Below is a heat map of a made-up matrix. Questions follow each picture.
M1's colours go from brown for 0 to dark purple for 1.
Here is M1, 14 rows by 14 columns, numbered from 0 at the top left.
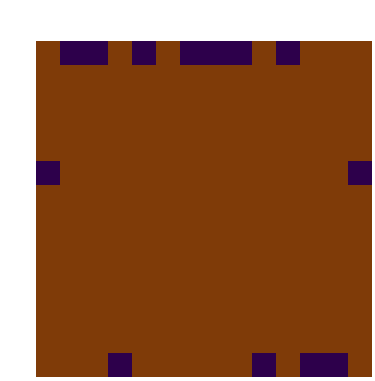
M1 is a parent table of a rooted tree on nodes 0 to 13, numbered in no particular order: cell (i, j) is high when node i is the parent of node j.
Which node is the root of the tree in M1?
5
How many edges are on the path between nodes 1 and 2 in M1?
2
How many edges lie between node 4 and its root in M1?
2
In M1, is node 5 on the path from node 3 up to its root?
yes
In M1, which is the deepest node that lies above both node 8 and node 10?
0
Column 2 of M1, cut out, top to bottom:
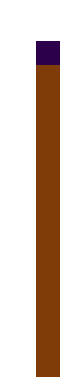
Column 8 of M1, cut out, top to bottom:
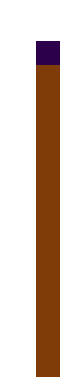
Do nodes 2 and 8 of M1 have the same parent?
yes
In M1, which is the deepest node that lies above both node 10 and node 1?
0
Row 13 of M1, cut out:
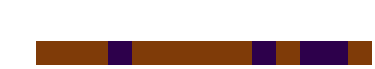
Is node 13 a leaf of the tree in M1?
no
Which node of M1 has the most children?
0
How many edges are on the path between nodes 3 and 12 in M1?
2
